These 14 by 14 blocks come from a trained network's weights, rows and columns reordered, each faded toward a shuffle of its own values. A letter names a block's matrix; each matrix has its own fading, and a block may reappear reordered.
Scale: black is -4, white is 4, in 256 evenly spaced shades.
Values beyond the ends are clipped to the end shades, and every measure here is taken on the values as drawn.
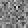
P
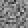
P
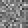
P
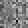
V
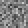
P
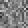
V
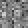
V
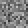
P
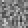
P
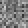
V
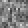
V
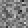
V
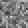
P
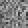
V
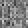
V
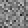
P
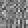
V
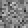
P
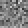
P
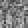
P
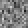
P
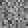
P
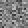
P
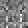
V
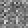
V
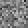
P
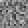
P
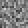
P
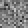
P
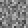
P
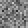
P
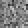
P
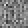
V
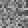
P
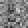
V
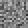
P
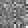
V
